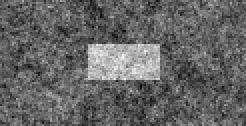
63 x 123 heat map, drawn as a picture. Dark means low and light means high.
No regular stripes run through it. Most values sit low, with a long tail of high ones. No overall slope runs across the table. The ninth with the highest average is the centre. An odd patch, higher than its surroundings, sits in the centre. The field is mottled with small blotches.
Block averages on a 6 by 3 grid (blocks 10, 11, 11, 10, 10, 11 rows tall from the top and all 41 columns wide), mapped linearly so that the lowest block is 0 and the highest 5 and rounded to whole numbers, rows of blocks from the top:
101 / 001 / 151 / 150 / 100 / 101
